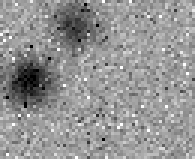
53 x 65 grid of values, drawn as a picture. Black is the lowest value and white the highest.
Dips: two. Odd rows or columns: none. Average level on the scale: 60%. Ninth with the lowest average: middle left. Stripes: none.
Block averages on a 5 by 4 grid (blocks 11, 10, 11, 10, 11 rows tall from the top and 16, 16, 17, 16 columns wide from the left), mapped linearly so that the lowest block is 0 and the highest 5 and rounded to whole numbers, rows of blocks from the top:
5255 / 4355 / 0455 / 4555 / 5555
